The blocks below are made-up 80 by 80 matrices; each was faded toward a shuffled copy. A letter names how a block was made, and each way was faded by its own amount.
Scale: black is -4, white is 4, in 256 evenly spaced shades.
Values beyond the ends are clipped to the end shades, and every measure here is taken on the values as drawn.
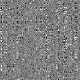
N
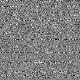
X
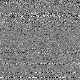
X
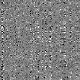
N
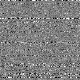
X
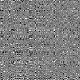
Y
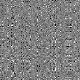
N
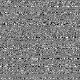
X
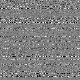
X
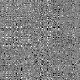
N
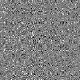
Y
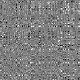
Y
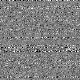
X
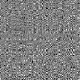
Y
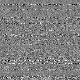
X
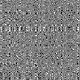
Y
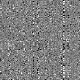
N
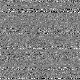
X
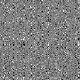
N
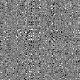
N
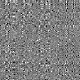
Y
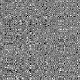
Y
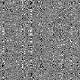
N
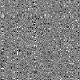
N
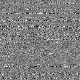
X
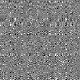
Y
